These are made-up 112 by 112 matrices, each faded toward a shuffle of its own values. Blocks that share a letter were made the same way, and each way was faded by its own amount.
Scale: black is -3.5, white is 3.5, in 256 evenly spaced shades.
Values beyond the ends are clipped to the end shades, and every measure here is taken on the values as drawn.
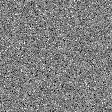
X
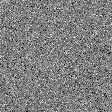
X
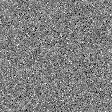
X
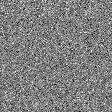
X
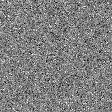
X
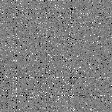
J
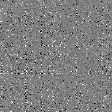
J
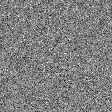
X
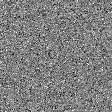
X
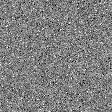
X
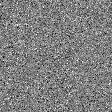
X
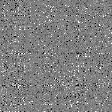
J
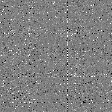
J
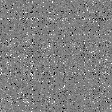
J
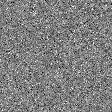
X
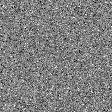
X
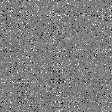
J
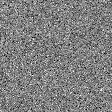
X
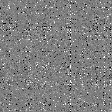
J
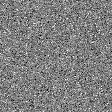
X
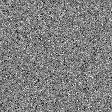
X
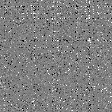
J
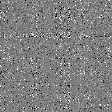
J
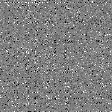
J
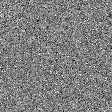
X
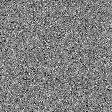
X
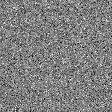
X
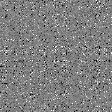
J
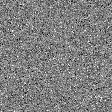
X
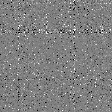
J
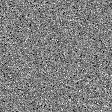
X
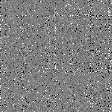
J
